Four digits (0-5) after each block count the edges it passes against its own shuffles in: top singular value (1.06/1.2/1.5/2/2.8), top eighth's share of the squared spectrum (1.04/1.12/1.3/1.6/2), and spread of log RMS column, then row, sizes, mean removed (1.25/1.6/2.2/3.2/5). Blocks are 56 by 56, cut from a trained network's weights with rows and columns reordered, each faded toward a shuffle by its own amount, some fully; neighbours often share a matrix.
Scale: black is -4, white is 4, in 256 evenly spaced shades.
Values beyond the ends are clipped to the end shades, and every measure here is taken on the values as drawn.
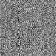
3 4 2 1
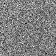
0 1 0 0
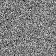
0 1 0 0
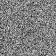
1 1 0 0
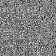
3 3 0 1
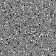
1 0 0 0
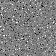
1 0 0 0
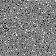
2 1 0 0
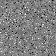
2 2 0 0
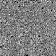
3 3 0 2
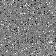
2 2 0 1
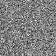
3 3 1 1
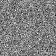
0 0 0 0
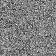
1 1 0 0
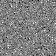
0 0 0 0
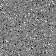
0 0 0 0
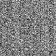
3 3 1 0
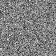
0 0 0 0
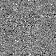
2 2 0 1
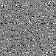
3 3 0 2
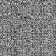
3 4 1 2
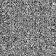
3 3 1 1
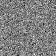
1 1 0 0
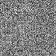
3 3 0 1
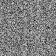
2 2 0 0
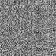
3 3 0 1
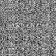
3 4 1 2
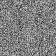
1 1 0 0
